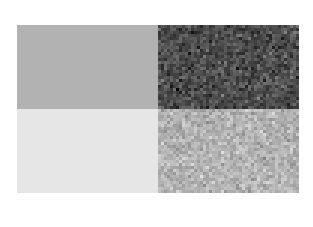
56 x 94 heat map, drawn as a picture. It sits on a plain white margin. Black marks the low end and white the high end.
It is made of 2 by 2 panels. Panel 1,1: high, flat. Panel 1,2: low, fine-grained. Panel 2,1: very high, flat. Panel 2,2: high, fine-grained.
